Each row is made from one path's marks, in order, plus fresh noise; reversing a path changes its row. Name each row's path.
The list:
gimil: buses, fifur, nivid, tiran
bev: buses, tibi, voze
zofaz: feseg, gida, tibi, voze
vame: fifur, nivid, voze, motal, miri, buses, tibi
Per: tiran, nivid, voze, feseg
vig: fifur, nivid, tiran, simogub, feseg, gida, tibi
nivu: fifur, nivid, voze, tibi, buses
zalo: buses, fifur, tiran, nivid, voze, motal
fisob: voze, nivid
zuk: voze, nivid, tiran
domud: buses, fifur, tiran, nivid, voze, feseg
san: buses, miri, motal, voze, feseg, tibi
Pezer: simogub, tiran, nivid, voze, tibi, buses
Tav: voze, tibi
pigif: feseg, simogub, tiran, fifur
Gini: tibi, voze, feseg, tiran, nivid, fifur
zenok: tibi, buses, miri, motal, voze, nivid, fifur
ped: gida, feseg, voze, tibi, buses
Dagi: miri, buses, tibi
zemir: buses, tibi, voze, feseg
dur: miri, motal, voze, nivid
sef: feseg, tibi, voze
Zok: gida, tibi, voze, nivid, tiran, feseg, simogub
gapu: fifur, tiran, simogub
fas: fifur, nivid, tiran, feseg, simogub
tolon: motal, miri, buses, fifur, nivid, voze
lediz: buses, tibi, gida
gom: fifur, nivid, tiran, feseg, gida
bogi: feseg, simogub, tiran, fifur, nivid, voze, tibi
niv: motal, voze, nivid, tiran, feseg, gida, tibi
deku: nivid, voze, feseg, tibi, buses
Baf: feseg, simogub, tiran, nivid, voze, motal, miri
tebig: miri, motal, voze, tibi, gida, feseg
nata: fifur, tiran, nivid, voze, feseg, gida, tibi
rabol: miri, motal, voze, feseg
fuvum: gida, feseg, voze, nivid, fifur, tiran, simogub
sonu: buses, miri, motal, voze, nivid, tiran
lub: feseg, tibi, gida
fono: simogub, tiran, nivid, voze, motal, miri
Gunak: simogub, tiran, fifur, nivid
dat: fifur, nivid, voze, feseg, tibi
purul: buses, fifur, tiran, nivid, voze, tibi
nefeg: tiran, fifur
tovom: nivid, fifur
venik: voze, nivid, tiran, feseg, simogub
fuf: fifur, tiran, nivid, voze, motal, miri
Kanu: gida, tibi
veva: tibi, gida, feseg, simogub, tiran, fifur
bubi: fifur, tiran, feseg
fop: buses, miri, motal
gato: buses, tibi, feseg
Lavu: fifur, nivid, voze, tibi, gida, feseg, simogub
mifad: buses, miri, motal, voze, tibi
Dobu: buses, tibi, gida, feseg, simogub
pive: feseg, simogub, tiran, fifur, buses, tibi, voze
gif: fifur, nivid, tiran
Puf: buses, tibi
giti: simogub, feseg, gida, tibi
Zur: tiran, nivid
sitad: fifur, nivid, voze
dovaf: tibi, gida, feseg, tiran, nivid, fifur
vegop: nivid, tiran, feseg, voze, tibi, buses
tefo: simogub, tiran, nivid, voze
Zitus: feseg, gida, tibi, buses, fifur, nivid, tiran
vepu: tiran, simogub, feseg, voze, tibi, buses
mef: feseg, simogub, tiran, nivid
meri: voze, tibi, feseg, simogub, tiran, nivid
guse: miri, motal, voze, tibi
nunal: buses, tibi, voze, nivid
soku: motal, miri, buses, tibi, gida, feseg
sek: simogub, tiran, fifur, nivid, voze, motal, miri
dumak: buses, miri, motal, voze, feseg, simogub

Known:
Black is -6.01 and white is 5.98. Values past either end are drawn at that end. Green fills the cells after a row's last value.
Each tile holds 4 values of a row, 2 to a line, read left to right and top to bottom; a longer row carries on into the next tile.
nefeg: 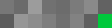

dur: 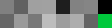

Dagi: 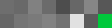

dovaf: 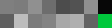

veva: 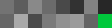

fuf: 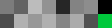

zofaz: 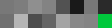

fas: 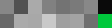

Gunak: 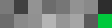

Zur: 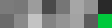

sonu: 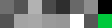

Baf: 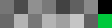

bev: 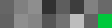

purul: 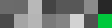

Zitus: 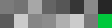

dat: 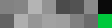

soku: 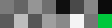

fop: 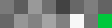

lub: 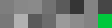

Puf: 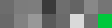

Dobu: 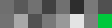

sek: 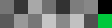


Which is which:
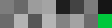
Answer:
rabol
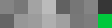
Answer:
sitad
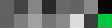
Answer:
Pezer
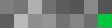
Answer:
bubi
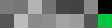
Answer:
nata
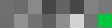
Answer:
lediz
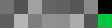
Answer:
bogi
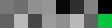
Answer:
tebig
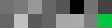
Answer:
ped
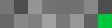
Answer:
gapu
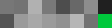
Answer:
nivu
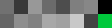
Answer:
fono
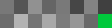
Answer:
pigif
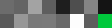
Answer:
mifad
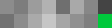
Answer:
tovom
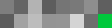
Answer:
gimil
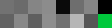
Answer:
guse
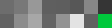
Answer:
nunal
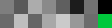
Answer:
fuvum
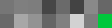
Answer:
gato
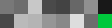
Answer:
zalo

